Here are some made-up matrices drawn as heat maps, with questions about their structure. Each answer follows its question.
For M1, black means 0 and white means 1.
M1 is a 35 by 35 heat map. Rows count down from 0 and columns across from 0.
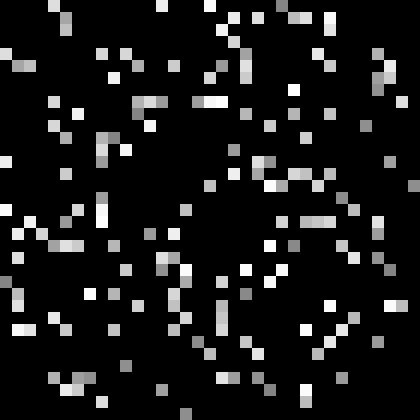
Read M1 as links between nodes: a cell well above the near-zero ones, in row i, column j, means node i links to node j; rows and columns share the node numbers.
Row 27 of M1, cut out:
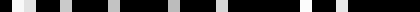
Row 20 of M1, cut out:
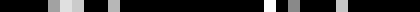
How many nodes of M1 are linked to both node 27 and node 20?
3
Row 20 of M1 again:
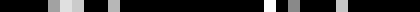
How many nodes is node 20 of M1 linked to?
7
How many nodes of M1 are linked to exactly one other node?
3
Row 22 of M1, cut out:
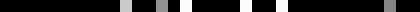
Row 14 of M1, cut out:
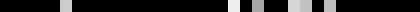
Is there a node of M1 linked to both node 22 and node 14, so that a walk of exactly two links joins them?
no
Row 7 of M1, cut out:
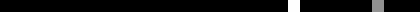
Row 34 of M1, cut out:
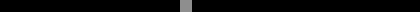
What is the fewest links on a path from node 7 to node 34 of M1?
5
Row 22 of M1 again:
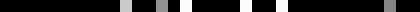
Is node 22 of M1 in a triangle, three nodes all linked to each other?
yes
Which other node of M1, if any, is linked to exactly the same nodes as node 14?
node 1
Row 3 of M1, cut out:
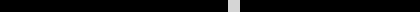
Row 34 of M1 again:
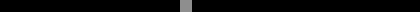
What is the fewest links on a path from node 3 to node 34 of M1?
6
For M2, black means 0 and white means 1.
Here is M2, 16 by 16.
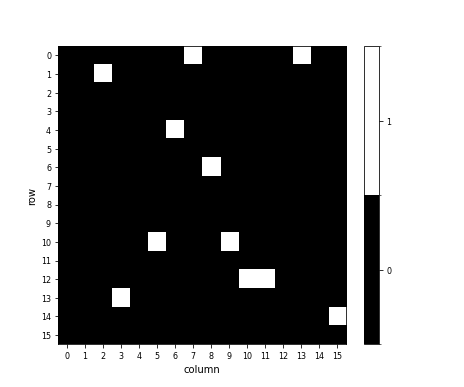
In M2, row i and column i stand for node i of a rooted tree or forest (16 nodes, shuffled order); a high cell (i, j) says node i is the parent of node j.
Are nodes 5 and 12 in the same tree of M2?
yes
